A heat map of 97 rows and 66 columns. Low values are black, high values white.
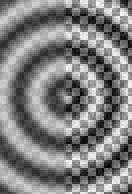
There is no overall slope. A vertical seam about 50% of the way across splits the table, and the left part is calmer. Concentric rings centre on the centre. On average the colour sits 50% of the way up the scale.
